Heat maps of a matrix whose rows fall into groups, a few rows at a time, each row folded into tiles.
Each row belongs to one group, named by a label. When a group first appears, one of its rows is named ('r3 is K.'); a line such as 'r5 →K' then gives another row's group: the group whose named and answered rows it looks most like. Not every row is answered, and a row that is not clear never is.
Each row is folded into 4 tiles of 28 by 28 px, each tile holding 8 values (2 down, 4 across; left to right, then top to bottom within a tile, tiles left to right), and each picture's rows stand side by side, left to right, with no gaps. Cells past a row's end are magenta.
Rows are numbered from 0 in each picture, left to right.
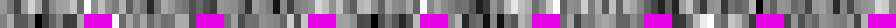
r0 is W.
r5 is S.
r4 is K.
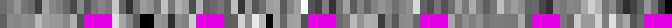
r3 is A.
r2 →A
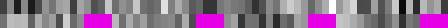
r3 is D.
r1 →S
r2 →K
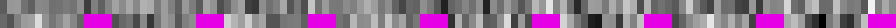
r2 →D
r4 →W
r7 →W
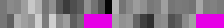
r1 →W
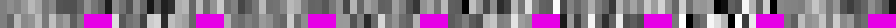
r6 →S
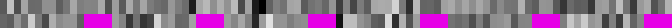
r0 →A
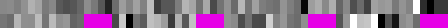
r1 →S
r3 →A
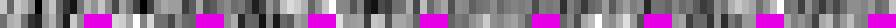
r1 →D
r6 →K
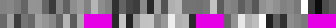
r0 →S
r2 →A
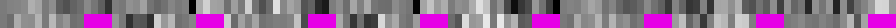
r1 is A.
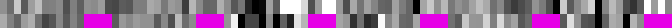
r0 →D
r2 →K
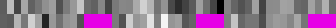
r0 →A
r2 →W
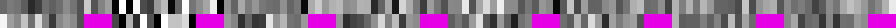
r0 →D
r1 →A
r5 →A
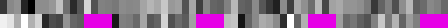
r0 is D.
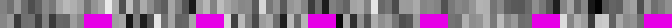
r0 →K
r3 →S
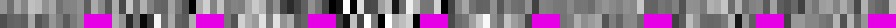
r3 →A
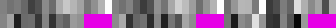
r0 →K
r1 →K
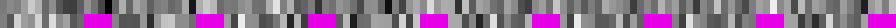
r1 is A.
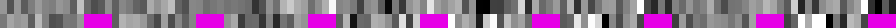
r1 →D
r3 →S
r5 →A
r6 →S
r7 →A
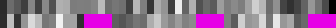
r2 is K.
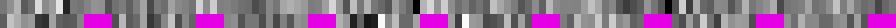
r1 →W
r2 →K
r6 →A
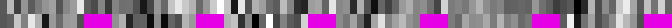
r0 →A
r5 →W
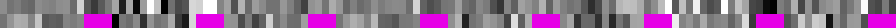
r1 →S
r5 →K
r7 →A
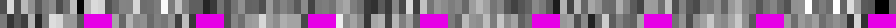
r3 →D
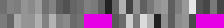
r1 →A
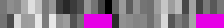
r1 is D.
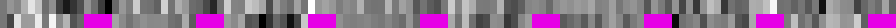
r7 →W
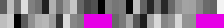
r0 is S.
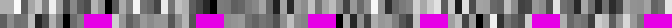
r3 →S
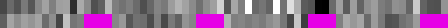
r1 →K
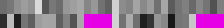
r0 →S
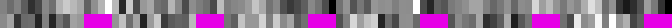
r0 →K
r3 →A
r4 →W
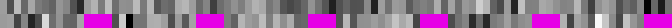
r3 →W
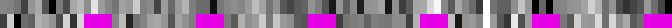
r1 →S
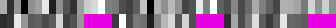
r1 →W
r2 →W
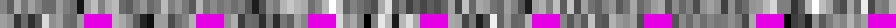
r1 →W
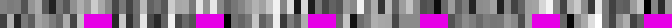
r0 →S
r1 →W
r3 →S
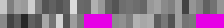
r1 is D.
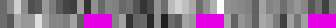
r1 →K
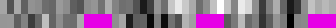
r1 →K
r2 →W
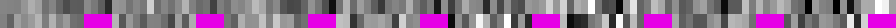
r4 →W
